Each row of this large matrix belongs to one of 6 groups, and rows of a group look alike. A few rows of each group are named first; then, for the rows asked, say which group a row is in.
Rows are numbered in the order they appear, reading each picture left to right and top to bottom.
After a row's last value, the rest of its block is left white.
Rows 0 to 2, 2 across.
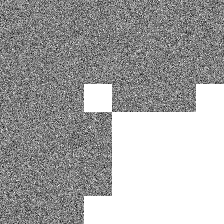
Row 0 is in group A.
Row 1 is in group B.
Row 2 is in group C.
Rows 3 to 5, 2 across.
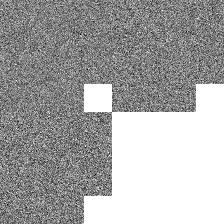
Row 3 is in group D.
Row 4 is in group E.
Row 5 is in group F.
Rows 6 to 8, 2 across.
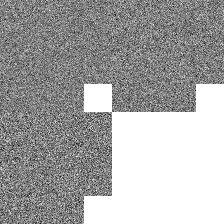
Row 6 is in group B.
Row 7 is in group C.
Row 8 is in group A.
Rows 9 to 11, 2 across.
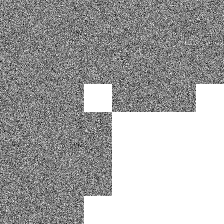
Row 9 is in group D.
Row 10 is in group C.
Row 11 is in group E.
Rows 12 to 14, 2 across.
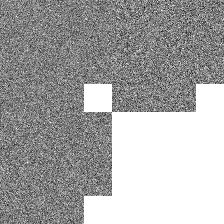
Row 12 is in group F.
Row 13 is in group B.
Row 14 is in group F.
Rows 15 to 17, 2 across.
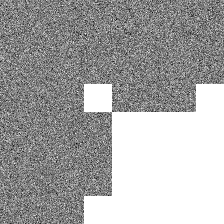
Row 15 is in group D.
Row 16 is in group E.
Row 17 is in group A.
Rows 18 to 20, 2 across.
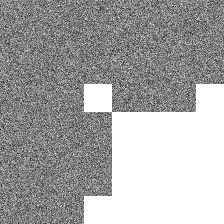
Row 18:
F
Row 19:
C
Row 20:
A
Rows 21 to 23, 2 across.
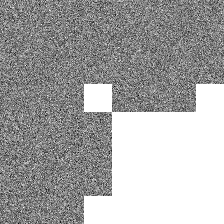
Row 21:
B
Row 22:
F
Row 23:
B
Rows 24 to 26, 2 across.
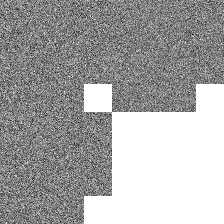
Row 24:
A
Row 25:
D
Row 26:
B
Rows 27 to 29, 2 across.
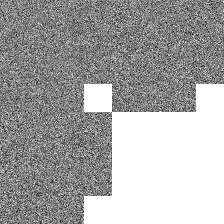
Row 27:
C
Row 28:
D
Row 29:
C
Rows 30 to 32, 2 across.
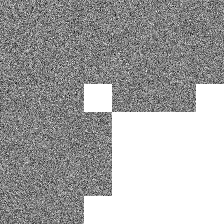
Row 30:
B
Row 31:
C
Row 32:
F
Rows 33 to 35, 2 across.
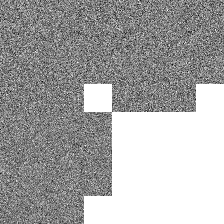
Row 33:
E
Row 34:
A
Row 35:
D
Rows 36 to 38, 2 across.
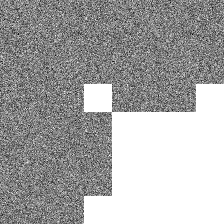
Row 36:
E
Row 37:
E
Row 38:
F
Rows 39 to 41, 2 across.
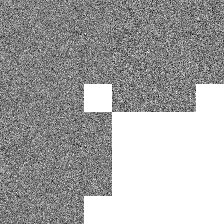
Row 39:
D
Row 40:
E
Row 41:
D
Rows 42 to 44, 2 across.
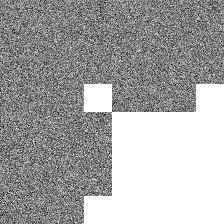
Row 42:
E
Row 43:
F
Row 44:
F
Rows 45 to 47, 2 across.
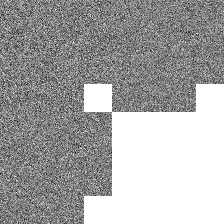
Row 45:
A
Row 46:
D
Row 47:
D
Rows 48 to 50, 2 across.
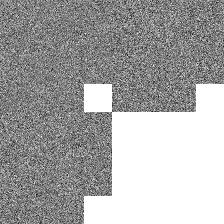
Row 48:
D
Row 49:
E
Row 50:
C
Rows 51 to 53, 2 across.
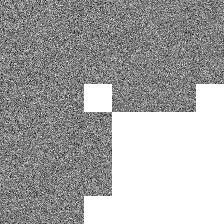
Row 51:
B
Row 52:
D
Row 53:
B
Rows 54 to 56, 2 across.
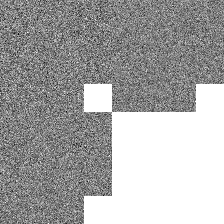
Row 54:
E
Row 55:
C
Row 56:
D
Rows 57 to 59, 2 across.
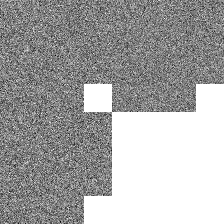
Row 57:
F
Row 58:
B
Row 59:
B
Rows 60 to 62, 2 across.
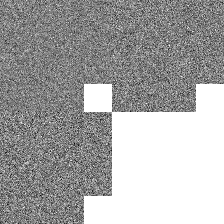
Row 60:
B
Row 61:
A
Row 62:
B
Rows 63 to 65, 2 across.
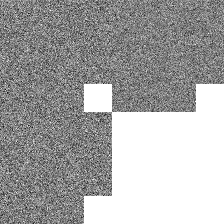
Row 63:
F
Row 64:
C
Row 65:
F
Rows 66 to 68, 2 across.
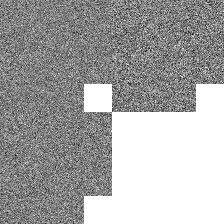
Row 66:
D
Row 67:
D
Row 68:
B
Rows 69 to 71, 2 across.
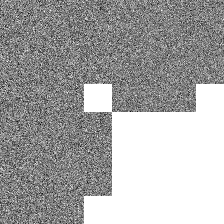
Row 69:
F
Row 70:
B
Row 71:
E
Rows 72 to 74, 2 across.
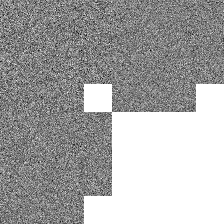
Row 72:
D
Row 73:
D
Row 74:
D
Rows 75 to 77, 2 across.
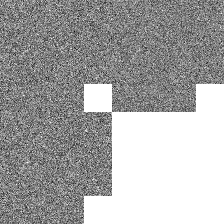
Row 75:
B
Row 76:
F
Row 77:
F
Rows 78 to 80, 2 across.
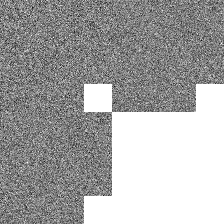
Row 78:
B
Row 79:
F
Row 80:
F
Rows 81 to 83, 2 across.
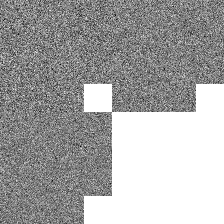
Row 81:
E
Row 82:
C
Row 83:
D
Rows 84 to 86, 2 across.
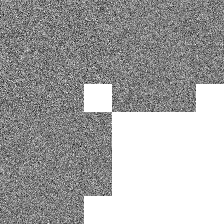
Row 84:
F
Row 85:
C
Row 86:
D
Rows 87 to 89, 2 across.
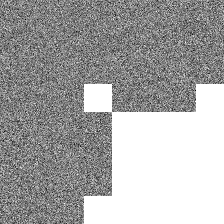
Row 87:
A
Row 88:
C
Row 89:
E
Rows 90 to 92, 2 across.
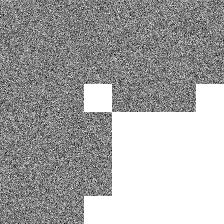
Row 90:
F
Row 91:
C
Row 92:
B
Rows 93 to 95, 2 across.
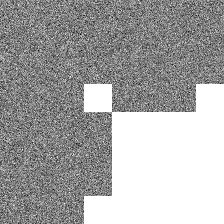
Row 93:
D
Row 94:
A
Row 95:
A
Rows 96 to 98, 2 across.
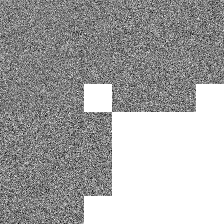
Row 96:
D
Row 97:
E
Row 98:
B
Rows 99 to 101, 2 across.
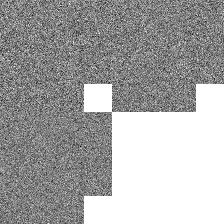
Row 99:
C
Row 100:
D
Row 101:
D
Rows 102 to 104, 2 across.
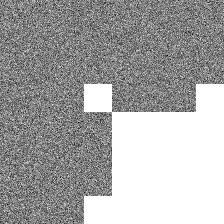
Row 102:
B
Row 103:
D
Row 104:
B
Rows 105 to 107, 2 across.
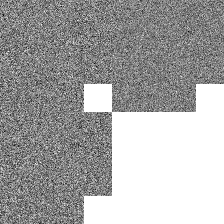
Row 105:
C
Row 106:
A
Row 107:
E
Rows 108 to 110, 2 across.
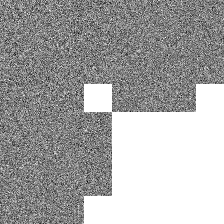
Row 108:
B
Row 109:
B
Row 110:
E
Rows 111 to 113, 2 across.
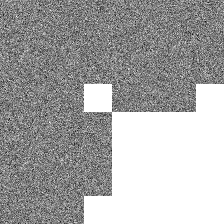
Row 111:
F
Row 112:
D
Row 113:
B
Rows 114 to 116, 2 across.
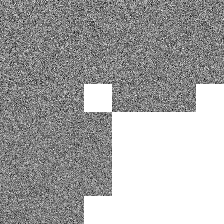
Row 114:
B
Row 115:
B
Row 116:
B
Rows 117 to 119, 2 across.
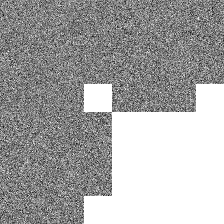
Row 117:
C
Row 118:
E
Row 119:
F
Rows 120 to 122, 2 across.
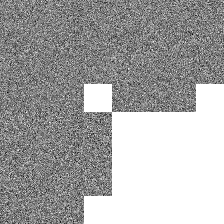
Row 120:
B
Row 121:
D
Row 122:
B
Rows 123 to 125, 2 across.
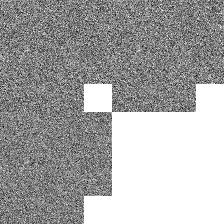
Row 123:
F
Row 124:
F
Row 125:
F
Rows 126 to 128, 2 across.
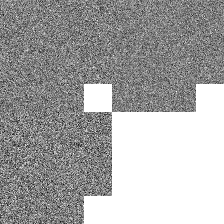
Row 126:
F
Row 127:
A
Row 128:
E
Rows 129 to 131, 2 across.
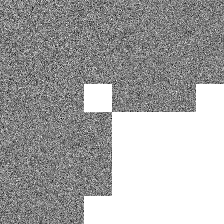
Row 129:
B
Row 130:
A
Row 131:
C
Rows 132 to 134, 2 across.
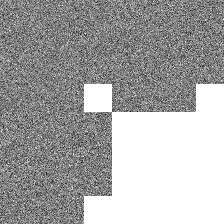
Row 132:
D
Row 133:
B
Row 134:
C
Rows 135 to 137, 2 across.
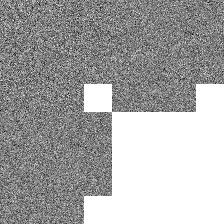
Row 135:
B
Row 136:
D
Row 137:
E
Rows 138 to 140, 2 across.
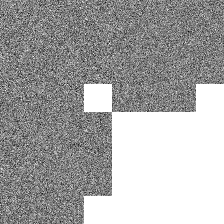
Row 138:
F
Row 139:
A
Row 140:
E
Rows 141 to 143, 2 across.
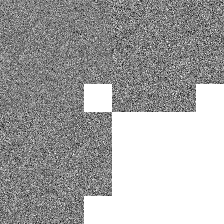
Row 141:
D
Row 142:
A
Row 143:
A
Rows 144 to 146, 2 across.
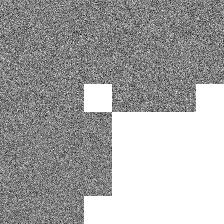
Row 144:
D
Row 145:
E
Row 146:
B
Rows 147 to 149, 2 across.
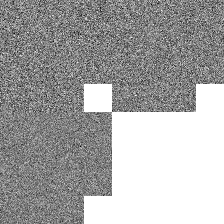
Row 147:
E
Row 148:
B
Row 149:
D
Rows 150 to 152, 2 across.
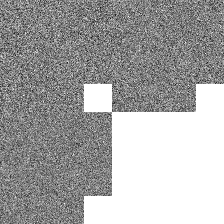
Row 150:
E
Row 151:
F
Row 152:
A
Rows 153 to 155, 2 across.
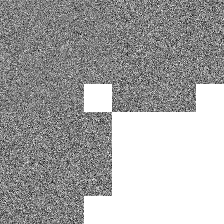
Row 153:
D
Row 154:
B
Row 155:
F
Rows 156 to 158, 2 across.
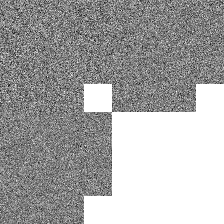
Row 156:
E
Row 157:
A
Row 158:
D
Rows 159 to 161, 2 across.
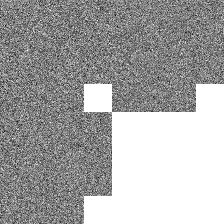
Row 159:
F
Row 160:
D
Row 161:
E
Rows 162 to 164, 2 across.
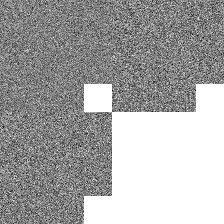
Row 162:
B
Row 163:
E
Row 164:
C
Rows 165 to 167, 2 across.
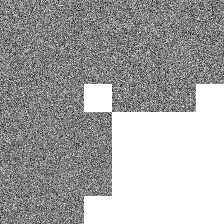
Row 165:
B
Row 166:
E
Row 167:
A
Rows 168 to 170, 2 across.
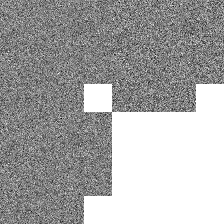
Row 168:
C
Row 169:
C
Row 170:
C
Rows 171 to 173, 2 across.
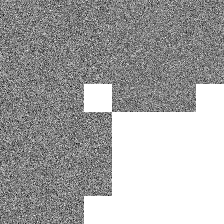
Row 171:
F
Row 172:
B
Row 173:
A
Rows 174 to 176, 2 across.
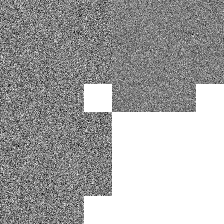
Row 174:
E
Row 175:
D
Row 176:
E
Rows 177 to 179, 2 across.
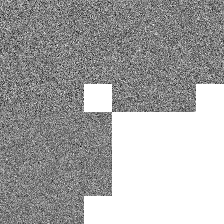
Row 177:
A
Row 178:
F
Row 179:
D
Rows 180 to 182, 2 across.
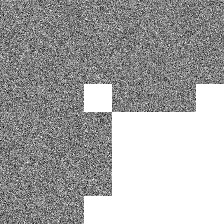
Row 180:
F
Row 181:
A
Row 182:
F
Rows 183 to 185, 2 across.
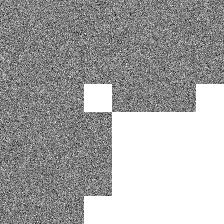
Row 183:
D
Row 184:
C
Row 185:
A
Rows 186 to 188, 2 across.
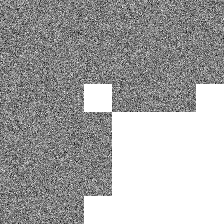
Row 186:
E
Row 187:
B
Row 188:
B
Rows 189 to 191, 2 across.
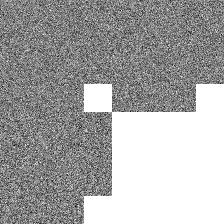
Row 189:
F
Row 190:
A
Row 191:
E
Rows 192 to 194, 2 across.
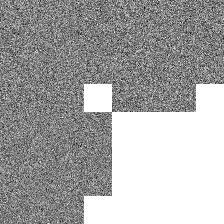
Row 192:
E
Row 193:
B
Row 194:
D
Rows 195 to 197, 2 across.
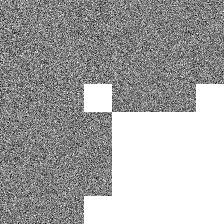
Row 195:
E
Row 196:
D
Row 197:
A
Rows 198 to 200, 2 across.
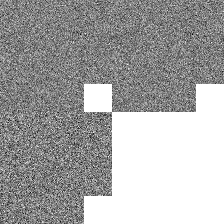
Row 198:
D
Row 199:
D
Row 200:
B
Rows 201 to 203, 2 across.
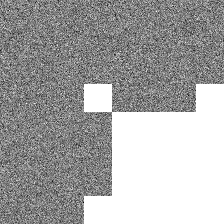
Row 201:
A
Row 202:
C
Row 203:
C
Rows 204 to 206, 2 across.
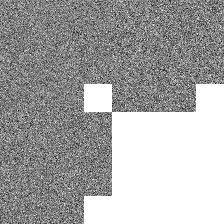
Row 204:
D
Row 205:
F
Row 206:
A
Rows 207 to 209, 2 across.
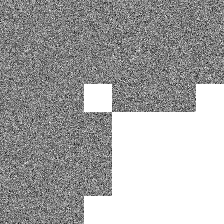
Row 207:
B
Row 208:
F
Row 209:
B
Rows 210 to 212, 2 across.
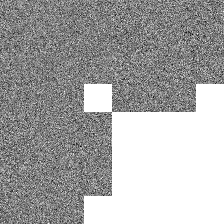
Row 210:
A
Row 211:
D
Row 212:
D
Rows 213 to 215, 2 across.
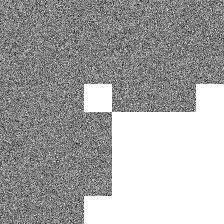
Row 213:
B
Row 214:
A
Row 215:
A
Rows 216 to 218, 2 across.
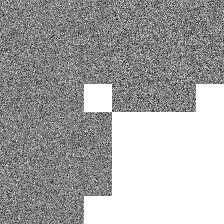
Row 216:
C
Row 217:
C
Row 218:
C
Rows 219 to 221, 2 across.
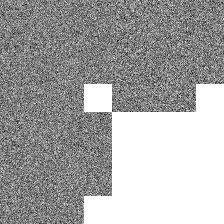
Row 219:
A
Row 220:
B
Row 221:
E
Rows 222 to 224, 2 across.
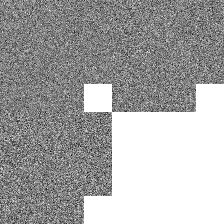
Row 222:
B
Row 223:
E
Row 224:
E
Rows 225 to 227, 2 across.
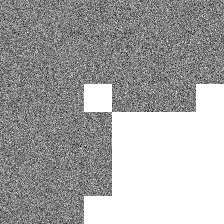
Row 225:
E
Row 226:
A
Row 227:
D
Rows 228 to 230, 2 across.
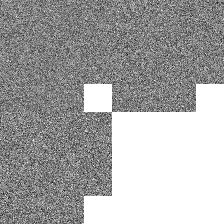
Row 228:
F
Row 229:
B
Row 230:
F
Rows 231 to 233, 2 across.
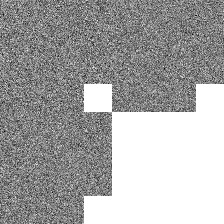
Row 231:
F
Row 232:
D
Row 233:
E
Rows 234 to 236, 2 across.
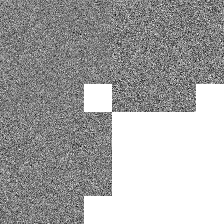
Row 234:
D
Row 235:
F
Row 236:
D
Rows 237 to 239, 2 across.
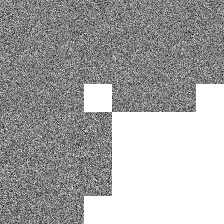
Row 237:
D
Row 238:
D
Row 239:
C
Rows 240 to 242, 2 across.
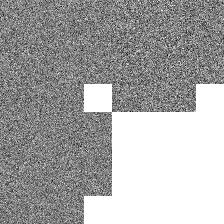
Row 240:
C
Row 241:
B
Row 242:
D
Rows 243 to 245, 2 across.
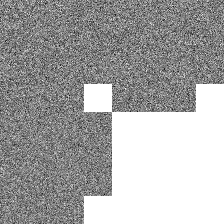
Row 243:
B
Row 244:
C
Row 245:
E
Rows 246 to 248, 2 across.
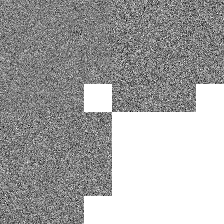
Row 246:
D
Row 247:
B
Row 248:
F
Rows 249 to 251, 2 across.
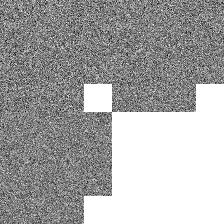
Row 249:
B
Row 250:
B
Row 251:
F
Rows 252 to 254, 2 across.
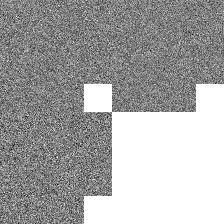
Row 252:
F
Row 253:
D
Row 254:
A
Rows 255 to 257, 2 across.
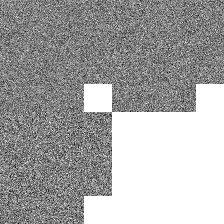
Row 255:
F
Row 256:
A
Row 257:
B
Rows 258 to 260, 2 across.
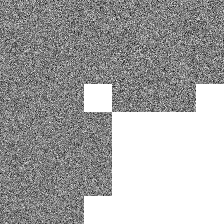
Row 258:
B
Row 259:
C
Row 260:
B
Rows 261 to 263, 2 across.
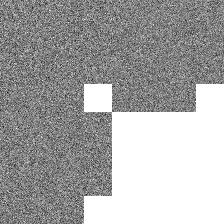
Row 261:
B
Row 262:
C
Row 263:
F
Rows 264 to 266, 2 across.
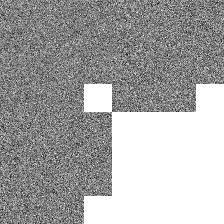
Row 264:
A
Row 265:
B
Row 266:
A
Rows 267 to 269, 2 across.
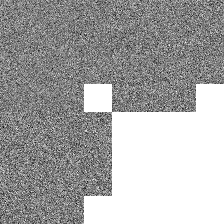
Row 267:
D
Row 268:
A
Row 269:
F
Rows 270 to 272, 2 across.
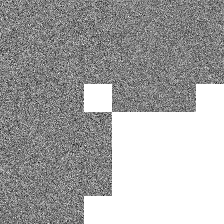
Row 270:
C
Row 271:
F
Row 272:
D
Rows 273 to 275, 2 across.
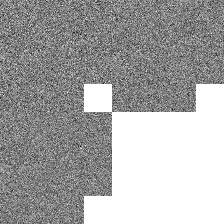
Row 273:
D
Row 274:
C
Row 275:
D
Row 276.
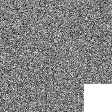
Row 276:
E
